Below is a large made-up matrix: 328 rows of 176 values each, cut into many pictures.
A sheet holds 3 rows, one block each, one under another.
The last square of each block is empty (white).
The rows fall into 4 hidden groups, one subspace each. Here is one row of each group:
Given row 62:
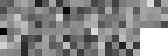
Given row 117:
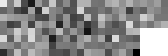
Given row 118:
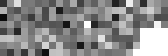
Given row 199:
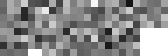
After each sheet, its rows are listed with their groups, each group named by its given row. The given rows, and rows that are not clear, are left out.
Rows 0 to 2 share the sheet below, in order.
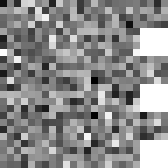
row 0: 117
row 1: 118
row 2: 118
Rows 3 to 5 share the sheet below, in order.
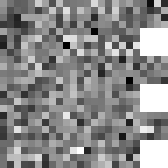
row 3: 62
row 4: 117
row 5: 118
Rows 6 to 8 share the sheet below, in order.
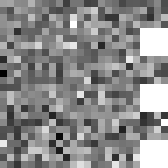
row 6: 117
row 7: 118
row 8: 62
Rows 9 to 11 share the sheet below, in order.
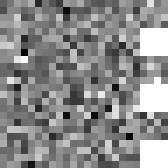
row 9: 62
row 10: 118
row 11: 199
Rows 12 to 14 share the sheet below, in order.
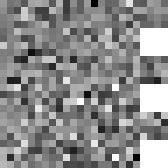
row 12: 199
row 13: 118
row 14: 62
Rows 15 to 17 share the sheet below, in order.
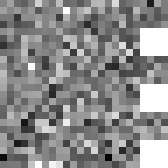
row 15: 62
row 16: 118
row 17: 199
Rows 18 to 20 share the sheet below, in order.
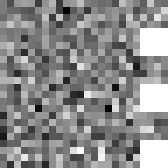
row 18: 62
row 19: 118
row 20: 118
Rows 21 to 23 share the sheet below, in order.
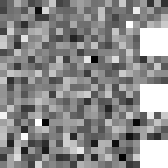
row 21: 117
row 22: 199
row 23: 117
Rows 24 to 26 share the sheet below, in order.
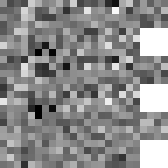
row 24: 199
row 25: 199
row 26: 62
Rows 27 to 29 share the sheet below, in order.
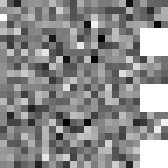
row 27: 118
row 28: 199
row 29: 62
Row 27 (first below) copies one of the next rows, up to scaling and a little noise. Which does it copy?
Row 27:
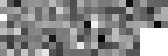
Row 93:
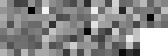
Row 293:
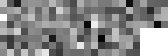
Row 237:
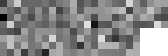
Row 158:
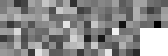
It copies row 293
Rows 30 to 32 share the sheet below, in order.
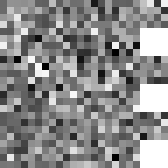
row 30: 62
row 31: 117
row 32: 62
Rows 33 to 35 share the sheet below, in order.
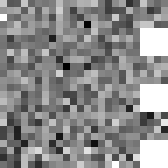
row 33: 118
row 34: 62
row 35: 62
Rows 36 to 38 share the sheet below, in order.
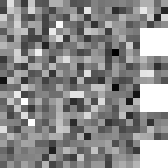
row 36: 62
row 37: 118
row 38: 118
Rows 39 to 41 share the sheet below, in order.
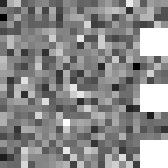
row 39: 118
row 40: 117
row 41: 62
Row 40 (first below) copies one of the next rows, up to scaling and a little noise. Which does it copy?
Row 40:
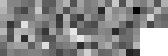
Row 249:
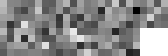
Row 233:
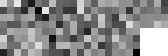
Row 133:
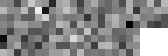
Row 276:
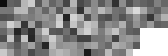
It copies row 249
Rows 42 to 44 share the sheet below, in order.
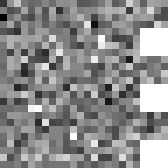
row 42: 118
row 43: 199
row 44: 117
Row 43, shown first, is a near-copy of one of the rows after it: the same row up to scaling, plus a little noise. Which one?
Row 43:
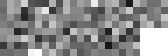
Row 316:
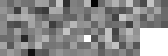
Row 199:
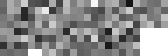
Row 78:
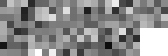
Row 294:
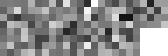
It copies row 199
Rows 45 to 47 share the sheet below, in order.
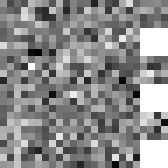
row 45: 199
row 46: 118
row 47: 62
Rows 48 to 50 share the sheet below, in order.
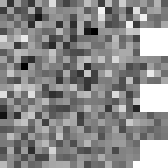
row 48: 117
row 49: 117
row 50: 117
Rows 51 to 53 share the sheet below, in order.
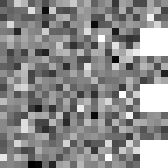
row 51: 118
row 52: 199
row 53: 199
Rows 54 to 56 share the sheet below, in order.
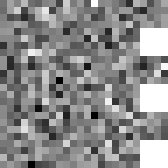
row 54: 199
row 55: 62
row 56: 199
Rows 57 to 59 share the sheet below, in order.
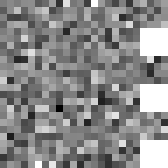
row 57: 199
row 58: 118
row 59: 199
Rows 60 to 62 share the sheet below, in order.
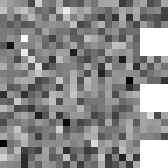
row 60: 62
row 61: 117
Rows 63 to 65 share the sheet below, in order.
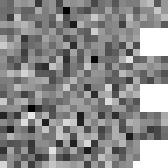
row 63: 62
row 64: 199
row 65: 117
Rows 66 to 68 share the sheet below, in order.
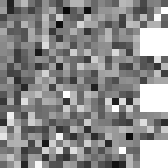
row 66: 62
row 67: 62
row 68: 62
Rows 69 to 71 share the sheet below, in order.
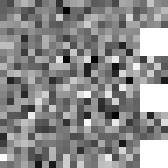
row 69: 62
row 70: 199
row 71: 199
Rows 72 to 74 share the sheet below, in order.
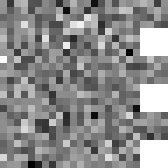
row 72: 62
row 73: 117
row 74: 199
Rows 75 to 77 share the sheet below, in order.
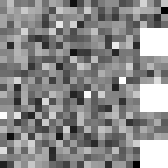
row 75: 62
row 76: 118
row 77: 117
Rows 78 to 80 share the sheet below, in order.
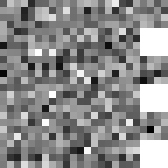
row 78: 199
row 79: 118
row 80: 118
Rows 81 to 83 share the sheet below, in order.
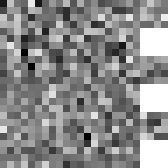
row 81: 62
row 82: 118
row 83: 118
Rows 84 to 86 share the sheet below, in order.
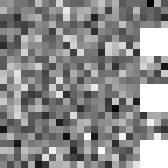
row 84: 62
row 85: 62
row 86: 118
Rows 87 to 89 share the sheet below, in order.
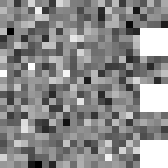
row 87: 117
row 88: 118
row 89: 199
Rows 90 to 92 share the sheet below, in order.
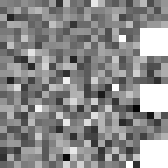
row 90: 199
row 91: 118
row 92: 62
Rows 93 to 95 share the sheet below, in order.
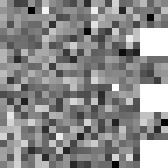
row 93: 118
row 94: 118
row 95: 62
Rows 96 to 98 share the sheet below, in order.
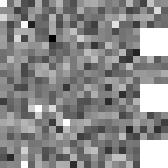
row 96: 117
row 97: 199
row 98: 62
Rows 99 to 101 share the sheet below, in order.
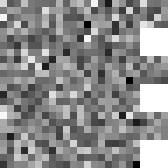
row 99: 118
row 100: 117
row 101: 117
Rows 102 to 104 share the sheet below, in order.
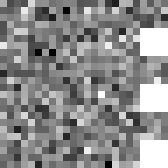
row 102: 199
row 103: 118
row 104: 118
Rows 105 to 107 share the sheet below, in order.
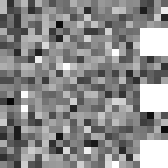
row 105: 62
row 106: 62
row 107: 62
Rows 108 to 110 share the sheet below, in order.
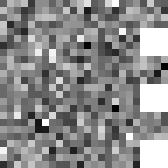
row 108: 199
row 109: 62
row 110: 117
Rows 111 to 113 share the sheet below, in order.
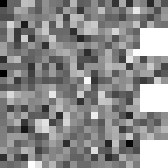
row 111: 117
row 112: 118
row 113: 199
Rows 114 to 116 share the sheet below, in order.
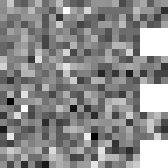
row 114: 62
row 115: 62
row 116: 118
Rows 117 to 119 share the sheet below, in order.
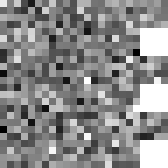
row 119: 118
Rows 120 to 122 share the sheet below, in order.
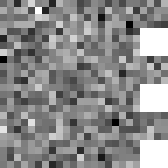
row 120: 117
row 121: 117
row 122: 118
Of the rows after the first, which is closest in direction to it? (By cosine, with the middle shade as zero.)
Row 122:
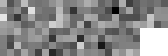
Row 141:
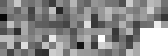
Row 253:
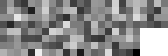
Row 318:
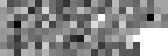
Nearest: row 318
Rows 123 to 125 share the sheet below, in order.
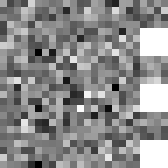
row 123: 199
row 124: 118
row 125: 199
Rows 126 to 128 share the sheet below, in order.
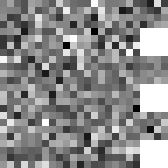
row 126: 62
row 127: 117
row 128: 118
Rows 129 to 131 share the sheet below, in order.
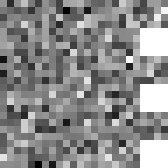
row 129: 62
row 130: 118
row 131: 199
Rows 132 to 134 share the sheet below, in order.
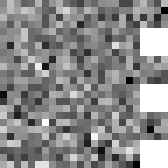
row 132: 62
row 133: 117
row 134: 118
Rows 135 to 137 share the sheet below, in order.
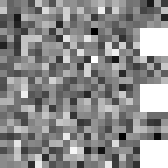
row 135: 62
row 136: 199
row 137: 118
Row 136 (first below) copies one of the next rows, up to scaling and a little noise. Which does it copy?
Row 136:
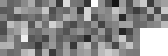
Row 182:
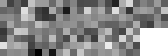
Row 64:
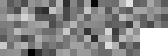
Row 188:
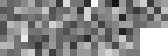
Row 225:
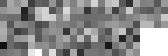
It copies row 188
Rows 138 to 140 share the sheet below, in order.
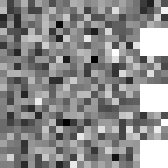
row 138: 62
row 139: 199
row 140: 62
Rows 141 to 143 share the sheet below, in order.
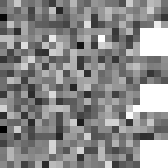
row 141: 118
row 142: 117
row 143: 118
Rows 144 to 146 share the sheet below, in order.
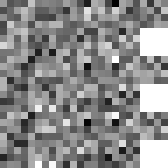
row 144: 199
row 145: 199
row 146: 199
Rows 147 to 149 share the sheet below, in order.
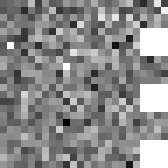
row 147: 62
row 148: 62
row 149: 62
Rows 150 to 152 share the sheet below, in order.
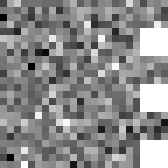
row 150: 118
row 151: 118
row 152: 62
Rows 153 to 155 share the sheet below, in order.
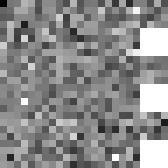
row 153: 117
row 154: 118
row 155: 62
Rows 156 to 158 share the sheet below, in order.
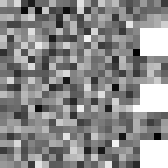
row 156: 117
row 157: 118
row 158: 118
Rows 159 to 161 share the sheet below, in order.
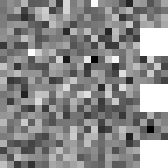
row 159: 199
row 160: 199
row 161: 117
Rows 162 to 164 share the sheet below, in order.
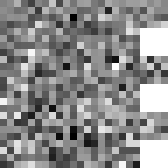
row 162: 117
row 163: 199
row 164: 117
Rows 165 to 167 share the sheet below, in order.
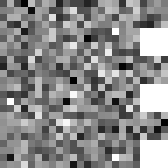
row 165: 118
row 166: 62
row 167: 62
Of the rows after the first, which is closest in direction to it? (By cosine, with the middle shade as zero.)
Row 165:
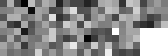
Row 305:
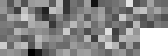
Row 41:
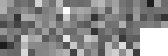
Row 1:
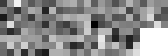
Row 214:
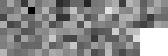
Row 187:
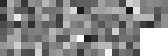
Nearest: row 214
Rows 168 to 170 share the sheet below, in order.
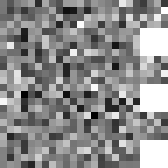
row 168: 62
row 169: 62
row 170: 199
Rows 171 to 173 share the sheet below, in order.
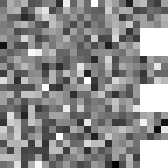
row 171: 199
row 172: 118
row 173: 62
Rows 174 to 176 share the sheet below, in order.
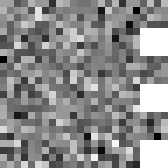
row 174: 117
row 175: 117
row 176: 118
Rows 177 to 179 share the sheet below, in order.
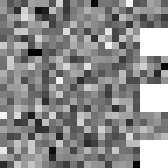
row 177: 199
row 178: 62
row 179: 117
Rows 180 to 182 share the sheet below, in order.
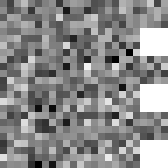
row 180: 62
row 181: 199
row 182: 199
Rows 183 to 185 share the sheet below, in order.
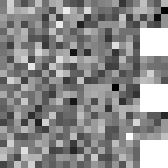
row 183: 62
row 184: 118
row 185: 117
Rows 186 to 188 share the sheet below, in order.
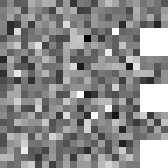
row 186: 118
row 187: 118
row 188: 199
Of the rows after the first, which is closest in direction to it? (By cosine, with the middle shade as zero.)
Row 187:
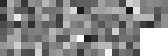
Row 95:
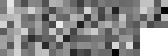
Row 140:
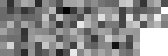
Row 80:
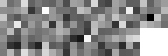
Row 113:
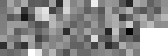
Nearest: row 95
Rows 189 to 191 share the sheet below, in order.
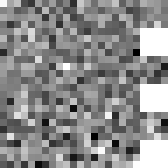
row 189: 117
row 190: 62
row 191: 118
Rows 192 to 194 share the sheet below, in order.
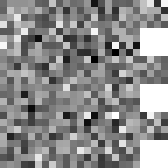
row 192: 62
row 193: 199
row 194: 199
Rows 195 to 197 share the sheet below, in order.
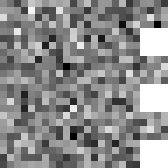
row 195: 118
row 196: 62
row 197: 117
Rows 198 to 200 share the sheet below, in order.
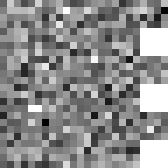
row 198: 62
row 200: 118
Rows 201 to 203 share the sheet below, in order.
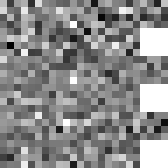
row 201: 62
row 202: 117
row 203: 62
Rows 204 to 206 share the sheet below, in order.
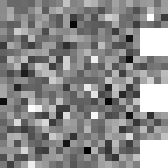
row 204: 117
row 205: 199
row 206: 199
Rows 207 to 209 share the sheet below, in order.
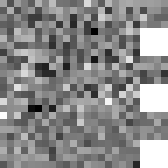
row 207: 117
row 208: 199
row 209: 117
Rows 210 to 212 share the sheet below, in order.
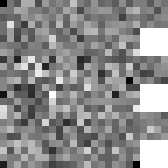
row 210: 117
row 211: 117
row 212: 117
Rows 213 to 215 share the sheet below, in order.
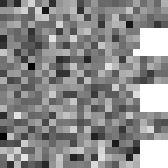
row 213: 117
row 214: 118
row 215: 118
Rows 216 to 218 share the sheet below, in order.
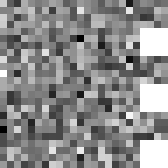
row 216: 118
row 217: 118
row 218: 118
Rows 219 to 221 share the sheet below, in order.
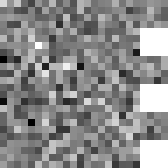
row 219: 117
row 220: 117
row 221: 118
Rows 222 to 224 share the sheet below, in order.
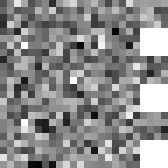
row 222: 118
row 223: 117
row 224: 199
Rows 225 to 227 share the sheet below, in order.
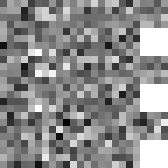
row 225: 199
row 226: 199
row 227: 62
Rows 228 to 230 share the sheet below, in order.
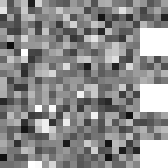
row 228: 62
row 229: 199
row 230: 199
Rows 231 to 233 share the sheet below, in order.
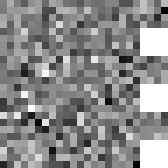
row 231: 62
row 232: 199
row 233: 117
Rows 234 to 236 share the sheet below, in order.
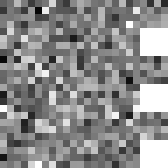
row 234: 117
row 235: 117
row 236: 199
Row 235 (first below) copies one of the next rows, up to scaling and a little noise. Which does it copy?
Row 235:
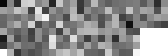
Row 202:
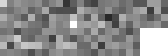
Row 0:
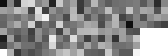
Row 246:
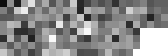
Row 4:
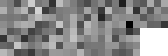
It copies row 0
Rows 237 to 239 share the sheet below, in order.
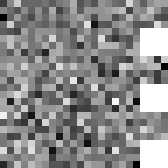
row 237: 118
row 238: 62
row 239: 117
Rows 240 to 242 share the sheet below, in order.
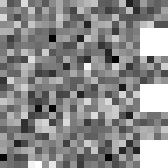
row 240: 118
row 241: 199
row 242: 199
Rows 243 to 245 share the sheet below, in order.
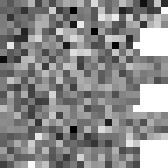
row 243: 62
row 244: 117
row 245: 117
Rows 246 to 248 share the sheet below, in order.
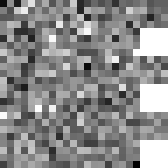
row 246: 117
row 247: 199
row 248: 117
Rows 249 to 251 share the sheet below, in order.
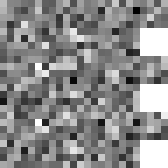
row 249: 117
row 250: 117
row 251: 117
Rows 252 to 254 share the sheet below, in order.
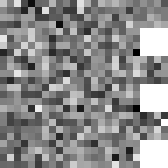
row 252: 117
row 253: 118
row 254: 62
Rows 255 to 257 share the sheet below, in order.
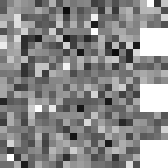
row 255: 62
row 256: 199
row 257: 62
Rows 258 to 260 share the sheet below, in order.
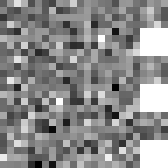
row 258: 118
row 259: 118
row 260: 199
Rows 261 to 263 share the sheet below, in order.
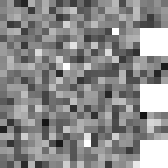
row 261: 118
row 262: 62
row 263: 118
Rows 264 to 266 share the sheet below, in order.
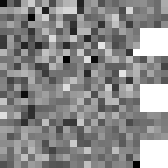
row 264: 117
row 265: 199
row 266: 117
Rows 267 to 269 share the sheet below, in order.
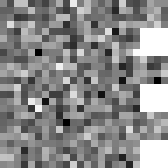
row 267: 118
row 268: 118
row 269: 62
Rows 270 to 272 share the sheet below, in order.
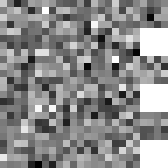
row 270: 118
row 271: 199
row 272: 199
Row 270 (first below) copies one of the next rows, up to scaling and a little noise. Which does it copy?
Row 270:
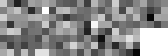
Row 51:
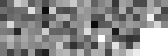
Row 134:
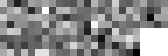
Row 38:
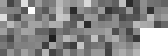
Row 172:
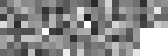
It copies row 134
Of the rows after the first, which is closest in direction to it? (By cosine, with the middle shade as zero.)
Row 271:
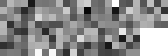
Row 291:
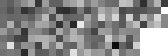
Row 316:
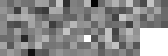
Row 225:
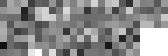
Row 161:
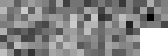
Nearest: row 225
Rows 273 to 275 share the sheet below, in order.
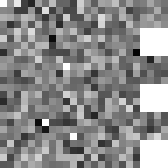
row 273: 117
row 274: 62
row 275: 117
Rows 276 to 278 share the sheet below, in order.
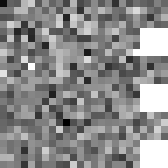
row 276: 117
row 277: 118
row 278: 62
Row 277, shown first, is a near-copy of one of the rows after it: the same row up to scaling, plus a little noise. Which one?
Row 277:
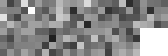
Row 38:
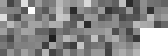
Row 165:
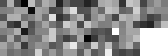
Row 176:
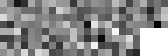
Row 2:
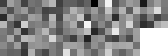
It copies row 38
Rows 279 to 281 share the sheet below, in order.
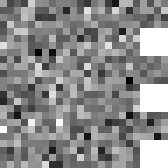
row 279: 199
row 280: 117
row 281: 118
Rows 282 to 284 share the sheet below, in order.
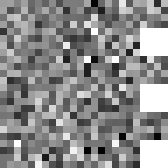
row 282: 62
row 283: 199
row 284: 118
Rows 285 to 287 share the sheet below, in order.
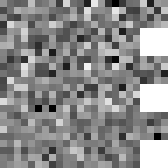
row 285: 199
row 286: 199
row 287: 118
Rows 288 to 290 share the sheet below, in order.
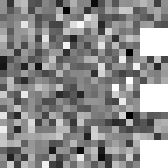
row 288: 62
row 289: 117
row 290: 118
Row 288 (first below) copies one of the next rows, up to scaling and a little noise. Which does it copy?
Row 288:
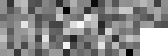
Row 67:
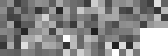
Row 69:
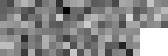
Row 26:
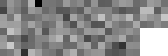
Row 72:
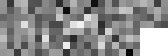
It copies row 72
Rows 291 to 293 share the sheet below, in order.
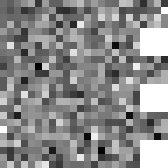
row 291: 62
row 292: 117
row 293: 118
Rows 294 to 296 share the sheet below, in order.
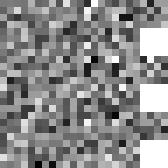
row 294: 199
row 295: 199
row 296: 199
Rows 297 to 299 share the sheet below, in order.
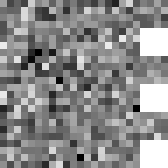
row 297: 199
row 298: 117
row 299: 118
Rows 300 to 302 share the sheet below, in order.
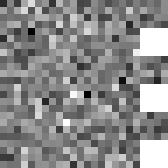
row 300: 117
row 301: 118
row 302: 62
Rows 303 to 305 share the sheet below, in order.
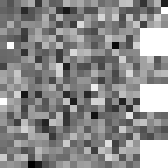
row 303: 62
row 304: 62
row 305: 199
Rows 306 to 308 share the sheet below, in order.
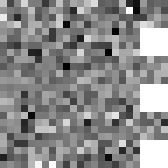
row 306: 118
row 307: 62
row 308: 199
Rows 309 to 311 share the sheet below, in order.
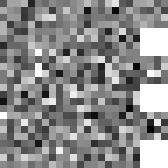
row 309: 199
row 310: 117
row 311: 117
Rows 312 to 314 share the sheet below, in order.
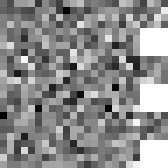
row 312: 62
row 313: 118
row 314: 117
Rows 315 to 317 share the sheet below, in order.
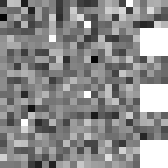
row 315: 118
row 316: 199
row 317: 199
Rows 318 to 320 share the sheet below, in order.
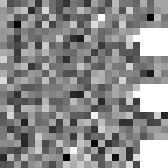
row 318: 118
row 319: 118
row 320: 62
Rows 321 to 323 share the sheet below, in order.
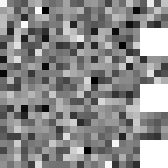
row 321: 117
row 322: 118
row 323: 118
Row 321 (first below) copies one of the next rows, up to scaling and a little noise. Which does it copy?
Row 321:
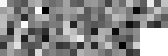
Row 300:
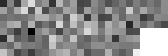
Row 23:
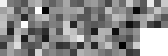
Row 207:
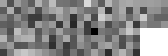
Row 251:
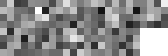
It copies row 23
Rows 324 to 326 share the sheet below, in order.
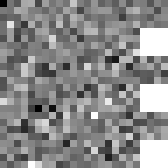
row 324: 117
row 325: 199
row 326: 199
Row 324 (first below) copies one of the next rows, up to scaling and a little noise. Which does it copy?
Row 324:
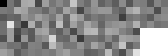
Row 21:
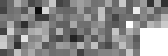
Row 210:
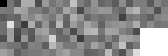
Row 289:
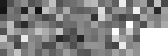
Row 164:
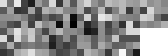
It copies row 210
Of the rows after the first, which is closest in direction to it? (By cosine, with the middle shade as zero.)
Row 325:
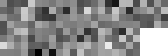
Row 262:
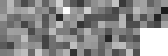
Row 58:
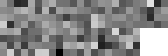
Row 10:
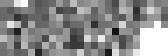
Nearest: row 10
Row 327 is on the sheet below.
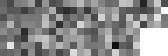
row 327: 62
